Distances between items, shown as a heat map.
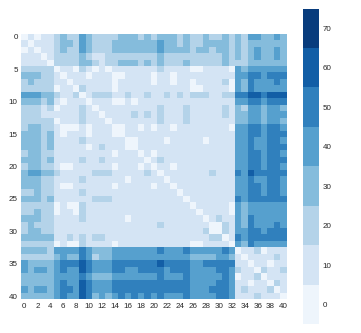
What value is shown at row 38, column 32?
40
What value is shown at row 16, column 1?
30
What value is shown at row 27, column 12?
10
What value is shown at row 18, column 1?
30
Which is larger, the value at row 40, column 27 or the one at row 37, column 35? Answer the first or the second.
the first
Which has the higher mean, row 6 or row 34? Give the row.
34
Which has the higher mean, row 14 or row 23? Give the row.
23
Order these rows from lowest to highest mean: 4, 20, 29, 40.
20, 29, 4, 40
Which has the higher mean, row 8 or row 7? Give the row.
7
